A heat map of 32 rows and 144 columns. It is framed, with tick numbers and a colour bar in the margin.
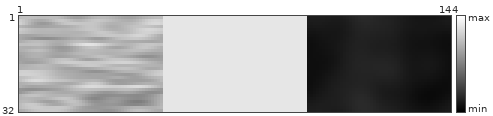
It is made of 1 by 3 panels. Panel 1,1: high, streaked across. Panel 1,2: very high, flat. Panel 1,3: very low, smooth, faint in contrast.
